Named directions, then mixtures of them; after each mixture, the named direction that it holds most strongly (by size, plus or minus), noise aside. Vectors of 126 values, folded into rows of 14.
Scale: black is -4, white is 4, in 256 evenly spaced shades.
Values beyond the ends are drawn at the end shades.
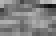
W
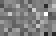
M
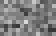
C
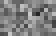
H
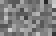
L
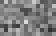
C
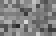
C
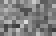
C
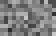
L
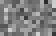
L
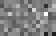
M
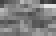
W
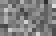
L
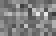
H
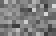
C
